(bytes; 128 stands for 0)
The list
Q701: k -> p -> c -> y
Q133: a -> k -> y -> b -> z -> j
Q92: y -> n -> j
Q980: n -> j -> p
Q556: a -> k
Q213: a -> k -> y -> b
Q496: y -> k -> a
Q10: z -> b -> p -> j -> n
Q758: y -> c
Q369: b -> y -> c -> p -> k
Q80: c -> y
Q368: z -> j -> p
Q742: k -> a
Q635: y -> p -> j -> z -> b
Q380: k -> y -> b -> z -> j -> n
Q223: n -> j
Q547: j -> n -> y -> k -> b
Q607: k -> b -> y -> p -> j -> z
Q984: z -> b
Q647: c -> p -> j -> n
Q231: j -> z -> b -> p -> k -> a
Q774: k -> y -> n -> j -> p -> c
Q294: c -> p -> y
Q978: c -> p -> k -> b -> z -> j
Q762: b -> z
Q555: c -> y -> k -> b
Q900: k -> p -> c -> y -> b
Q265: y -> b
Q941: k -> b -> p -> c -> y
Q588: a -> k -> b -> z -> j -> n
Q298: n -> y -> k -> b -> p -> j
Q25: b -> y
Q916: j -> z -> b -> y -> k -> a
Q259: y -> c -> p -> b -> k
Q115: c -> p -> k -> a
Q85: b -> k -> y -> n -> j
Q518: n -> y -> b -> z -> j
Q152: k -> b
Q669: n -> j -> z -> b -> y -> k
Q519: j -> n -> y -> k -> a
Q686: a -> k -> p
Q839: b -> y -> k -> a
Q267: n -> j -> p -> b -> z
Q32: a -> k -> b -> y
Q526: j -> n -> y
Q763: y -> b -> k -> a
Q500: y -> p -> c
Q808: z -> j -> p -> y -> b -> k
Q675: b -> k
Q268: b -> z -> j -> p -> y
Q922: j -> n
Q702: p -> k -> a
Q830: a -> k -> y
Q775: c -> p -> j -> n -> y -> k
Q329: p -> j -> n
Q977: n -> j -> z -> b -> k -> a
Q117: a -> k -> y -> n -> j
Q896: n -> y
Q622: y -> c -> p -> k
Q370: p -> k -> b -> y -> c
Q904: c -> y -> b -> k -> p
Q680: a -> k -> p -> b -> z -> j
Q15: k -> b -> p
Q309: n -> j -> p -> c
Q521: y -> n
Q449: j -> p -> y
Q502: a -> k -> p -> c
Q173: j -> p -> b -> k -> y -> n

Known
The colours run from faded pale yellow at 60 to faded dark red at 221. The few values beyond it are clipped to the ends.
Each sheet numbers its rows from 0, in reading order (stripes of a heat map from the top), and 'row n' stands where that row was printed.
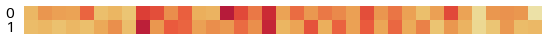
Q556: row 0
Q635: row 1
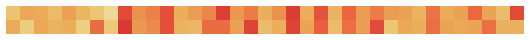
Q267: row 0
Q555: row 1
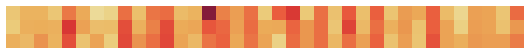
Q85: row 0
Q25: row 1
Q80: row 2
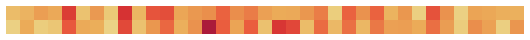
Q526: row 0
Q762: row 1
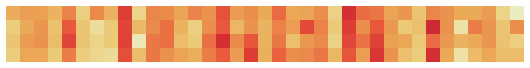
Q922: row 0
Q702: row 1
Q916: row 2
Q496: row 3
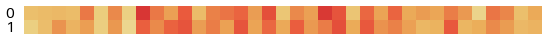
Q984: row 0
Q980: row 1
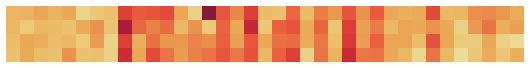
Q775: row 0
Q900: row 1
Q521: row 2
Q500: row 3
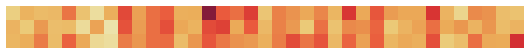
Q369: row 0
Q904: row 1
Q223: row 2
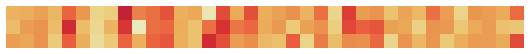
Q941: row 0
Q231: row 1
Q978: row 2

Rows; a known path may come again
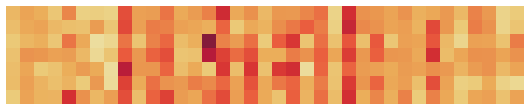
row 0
Q10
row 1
Q329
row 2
Q85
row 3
Q669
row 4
Q607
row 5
Q521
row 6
Q268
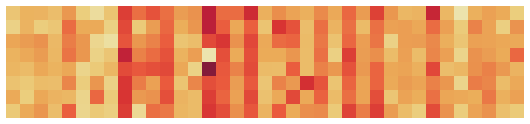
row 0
Q622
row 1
Q762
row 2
Q133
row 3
Q941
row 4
Q775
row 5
Q984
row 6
Q555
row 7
Q519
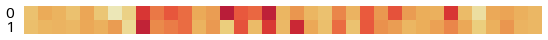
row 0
Q259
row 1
Q15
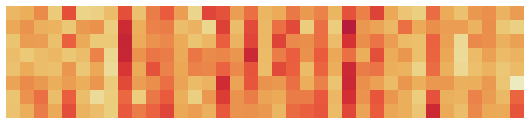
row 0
Q115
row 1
Q380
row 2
Q742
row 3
Q265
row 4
Q758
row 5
Q588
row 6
Q977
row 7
Q896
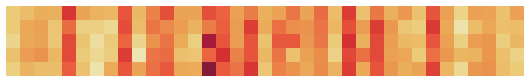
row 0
Q25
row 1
Q496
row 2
Q839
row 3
Q916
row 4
Q369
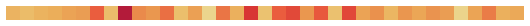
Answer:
Q152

